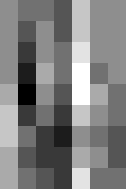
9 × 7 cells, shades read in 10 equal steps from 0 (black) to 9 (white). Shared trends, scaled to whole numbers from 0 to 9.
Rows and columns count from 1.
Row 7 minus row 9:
1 0 -1 -1 -3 0 -1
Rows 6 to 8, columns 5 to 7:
7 5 4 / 5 4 3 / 6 5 3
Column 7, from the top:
5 5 5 5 4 4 3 3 4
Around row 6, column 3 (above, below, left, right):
5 2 2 2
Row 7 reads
7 4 2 1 5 4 3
